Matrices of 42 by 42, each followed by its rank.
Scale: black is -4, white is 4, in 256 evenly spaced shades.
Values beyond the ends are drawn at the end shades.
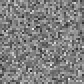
full rank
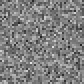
full rank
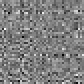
five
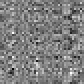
five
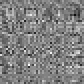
five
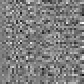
five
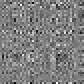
five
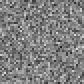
full rank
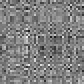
five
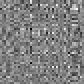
five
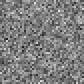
full rank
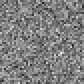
full rank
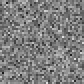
full rank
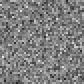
full rank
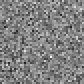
full rank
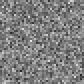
full rank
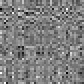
five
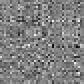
five
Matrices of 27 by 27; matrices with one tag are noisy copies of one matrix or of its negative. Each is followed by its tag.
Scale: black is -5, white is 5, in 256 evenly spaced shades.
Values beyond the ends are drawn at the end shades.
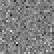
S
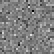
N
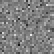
N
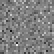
S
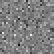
N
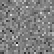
S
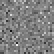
S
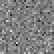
S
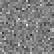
N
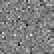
N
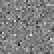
N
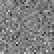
S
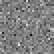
N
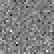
S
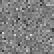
N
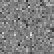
N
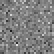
S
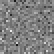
S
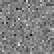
N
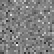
S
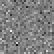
S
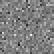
N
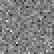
S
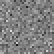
S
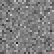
S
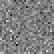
S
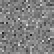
N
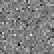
N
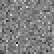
S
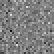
S
